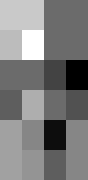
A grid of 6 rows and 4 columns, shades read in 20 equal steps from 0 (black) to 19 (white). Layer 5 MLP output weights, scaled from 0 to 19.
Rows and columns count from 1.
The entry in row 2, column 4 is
8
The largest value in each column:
15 19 8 10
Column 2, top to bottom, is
15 19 8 13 10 11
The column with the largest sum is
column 2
